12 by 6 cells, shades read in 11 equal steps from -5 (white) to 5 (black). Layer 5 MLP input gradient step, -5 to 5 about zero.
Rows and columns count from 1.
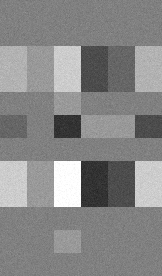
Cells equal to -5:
2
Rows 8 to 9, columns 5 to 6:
2 -3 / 2 -3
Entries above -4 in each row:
6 6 6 6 6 6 6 5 5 6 6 6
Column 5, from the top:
0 0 1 1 0 -1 0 2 2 0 0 0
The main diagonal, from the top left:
0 0 -3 2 0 2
